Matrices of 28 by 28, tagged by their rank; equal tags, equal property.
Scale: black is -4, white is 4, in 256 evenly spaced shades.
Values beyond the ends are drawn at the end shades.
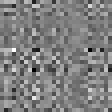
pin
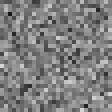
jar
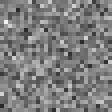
jar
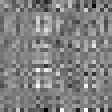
pin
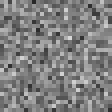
jar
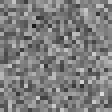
jar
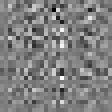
pin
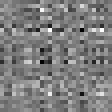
pin
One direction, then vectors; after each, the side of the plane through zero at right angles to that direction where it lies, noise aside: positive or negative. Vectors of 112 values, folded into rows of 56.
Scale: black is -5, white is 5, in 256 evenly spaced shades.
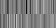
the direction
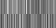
negative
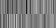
positive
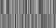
positive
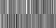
negative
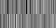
positive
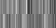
negative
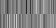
positive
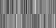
positive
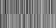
positive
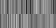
positive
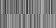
positive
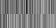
positive
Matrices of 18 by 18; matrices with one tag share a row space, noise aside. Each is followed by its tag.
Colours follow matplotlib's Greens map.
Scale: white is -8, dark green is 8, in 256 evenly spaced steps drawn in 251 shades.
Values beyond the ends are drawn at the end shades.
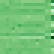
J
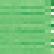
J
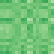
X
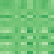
X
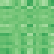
X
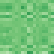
X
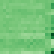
J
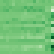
J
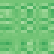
X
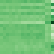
J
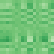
X
